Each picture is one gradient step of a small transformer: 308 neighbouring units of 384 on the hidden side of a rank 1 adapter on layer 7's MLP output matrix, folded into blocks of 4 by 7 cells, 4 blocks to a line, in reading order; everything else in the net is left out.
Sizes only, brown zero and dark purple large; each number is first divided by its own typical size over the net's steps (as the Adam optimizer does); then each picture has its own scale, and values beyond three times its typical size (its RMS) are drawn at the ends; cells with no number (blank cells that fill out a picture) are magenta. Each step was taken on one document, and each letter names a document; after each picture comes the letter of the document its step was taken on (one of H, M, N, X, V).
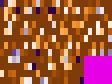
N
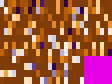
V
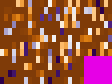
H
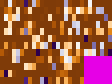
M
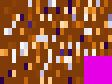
H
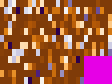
N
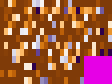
N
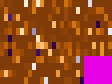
M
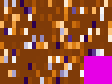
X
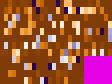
N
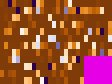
N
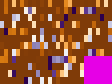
X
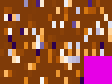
M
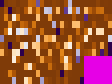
V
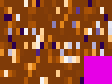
M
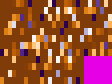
H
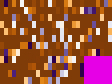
X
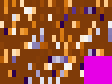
X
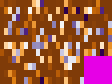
V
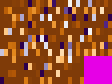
H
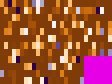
N
